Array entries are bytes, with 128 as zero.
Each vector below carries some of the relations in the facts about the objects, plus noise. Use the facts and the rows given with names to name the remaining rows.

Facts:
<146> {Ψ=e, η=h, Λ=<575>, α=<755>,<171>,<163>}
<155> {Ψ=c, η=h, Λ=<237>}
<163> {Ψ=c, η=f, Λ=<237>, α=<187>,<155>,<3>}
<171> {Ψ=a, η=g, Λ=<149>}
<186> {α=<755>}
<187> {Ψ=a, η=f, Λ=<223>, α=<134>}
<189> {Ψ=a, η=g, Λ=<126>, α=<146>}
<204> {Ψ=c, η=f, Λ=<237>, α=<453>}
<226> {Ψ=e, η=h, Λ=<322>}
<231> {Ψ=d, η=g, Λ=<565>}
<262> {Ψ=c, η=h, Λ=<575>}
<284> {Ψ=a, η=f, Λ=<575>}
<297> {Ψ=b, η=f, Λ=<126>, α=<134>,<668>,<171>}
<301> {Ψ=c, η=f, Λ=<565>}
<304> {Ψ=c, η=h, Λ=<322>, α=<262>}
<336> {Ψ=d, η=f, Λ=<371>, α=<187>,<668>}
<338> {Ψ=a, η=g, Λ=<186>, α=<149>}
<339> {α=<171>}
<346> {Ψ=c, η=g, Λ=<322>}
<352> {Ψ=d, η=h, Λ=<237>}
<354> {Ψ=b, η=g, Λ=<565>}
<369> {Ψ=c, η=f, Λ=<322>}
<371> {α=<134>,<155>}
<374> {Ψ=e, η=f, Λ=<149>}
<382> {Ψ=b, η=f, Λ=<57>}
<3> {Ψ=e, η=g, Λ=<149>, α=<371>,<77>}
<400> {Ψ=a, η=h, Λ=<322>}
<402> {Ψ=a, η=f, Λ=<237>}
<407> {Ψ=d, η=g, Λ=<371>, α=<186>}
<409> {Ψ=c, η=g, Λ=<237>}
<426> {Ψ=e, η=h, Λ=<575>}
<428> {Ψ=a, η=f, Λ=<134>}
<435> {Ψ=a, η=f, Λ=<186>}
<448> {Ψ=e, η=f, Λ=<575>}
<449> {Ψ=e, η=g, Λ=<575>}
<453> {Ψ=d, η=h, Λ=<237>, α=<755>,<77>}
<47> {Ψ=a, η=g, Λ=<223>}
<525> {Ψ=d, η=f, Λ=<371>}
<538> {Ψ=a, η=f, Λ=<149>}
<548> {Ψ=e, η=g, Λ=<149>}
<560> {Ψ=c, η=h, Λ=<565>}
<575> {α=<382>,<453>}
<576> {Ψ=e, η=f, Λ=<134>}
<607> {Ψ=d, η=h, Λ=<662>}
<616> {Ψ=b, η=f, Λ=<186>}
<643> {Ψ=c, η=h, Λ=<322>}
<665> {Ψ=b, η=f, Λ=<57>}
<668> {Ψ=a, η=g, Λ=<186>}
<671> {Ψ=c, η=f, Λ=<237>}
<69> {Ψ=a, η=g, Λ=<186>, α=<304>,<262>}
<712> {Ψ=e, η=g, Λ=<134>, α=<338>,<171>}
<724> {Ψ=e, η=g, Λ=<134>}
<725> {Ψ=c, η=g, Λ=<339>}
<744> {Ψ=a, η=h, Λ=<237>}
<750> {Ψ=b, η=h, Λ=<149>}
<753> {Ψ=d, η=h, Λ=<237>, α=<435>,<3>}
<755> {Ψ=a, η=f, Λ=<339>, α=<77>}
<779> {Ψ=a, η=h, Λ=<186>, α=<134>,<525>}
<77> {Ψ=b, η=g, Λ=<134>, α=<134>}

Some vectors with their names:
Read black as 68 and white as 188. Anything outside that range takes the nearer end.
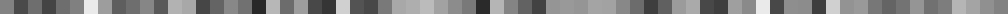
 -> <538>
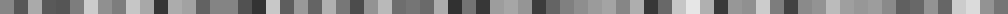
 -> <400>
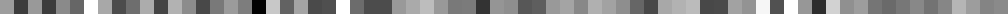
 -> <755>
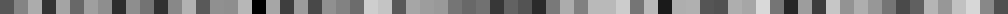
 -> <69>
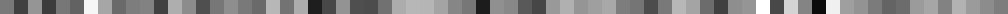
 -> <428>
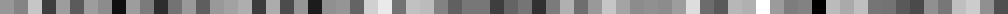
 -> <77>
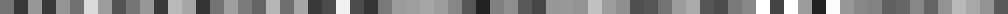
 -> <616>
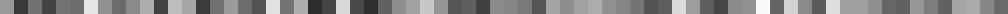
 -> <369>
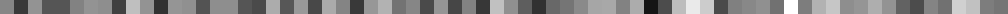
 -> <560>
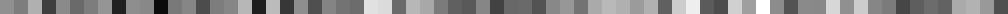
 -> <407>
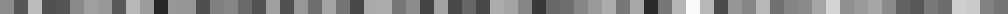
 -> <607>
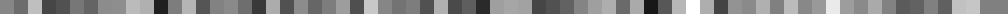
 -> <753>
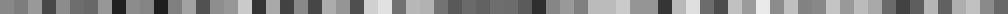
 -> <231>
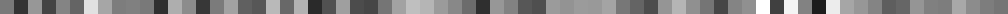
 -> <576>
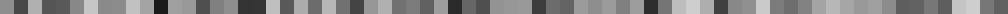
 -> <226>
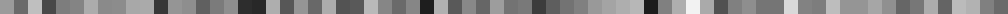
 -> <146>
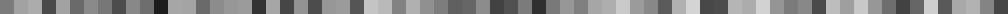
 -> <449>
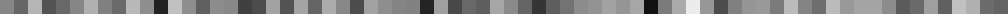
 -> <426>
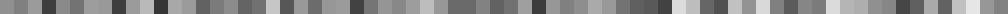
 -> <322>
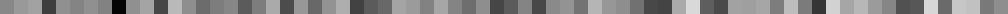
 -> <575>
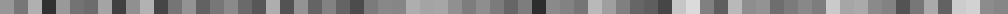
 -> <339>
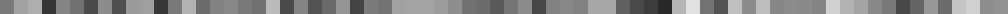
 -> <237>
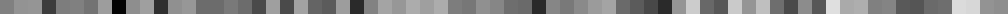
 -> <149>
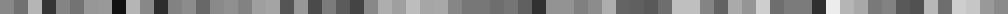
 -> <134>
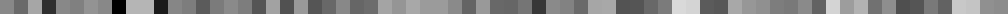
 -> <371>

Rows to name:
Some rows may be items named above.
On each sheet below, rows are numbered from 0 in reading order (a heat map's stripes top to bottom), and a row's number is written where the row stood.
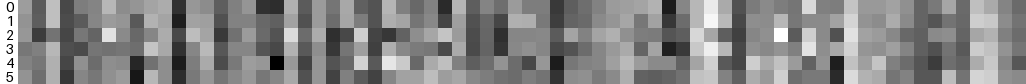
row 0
<146>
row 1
<607>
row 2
<369>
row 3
<155>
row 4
<3>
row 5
<134>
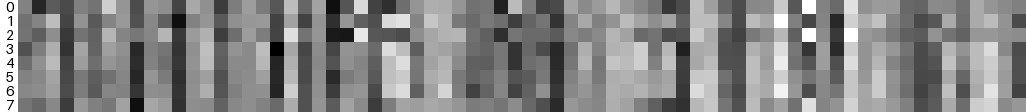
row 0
<301>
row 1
<724>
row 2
<163>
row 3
<69>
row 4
<668>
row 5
<725>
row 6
<346>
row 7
<565>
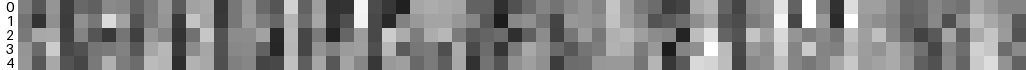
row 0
<204>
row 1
<616>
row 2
<409>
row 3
<453>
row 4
<643>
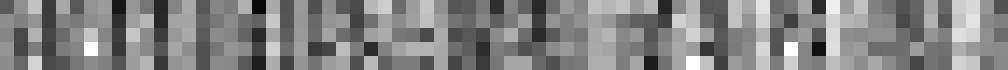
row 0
<338>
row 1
<322>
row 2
<779>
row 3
<187>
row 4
<453>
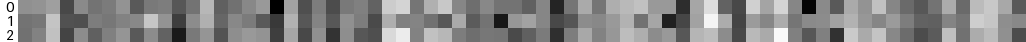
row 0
<171>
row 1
<744>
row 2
<724>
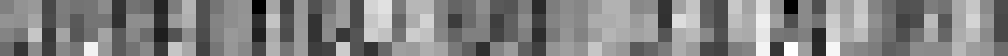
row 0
<548>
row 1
<346>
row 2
<712>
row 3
<435>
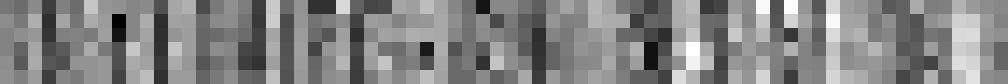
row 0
<402>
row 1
<186>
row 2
<149>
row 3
<262>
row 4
<750>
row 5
<322>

